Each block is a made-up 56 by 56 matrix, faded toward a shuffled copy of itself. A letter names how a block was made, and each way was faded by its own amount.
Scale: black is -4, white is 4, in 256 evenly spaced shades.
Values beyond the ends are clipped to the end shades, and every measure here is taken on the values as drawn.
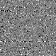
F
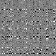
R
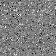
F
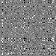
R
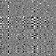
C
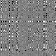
C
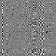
C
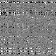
R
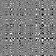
C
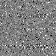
F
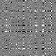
C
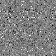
F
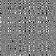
C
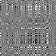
C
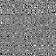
R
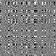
C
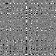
R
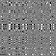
C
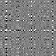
C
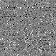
F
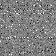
F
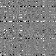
R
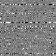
R
